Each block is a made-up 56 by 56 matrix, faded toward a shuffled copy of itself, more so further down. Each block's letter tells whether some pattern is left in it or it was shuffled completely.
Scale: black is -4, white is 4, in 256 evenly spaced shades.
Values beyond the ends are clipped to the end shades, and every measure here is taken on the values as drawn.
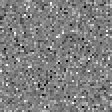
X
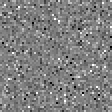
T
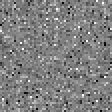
T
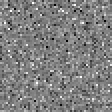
X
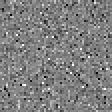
X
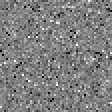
X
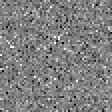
X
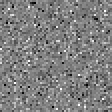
T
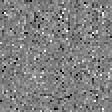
T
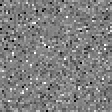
X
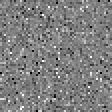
T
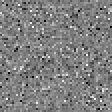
T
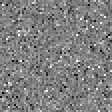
X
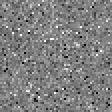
X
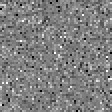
X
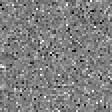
X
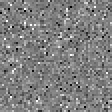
T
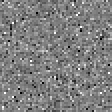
X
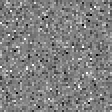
T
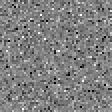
T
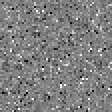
T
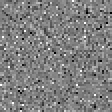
T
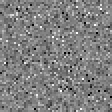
X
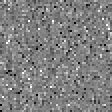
X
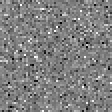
X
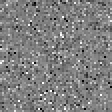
X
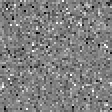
X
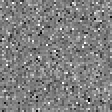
X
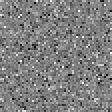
T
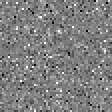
T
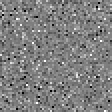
T
